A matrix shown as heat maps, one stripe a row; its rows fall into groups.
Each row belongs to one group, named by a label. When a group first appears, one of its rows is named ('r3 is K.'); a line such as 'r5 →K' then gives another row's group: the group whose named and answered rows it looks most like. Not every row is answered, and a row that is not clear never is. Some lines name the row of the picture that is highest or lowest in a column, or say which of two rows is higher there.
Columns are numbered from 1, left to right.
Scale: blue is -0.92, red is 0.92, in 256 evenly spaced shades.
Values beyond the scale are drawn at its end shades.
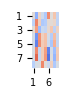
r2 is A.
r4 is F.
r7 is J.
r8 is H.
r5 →F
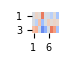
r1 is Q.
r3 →A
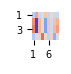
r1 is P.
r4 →H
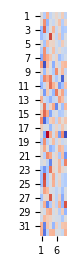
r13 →A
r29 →Q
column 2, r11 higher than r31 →Yes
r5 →F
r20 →A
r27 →H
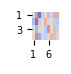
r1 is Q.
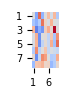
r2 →H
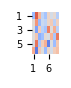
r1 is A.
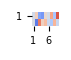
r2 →F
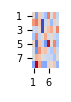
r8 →A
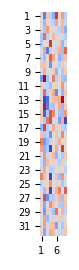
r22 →F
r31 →J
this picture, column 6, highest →1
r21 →J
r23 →A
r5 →H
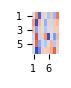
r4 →J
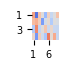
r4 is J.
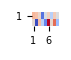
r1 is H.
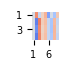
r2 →F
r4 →F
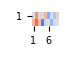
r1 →J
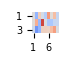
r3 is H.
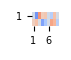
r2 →A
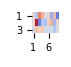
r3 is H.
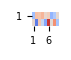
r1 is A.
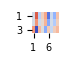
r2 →J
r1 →J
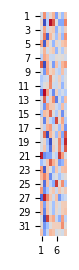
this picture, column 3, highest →30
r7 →A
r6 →J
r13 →J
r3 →J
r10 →H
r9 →F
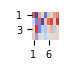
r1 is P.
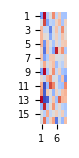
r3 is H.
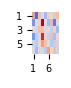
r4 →H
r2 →H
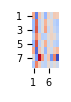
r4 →A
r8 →A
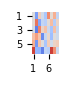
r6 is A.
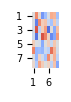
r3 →J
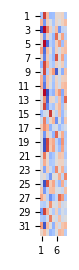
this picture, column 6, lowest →9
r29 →A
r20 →F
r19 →F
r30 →H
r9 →J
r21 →A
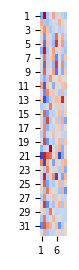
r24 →J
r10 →H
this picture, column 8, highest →13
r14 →H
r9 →J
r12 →F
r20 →H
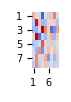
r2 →A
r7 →J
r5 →H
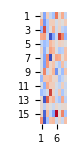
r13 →F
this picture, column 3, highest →13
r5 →H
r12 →H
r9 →J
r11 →F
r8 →F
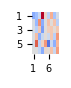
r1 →H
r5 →J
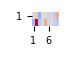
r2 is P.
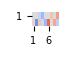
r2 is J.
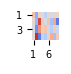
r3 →F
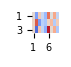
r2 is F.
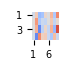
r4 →F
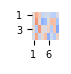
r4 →J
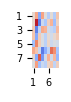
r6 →A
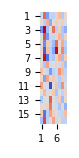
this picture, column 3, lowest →7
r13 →H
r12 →J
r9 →A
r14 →Q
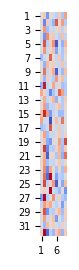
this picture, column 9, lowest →26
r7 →H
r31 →F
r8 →F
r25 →J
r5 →J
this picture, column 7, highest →12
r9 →J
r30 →J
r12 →A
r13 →J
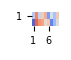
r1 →J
